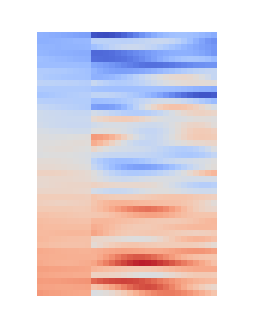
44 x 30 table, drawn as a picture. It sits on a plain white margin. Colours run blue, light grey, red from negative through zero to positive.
The grain runs across in streaks. A vertical seam about 30% of the way across splits the table, and the left part is calmer. There is an overall slope up to the bottom.
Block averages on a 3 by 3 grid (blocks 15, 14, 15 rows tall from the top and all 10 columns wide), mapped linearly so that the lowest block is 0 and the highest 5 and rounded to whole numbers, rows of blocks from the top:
001
322
555
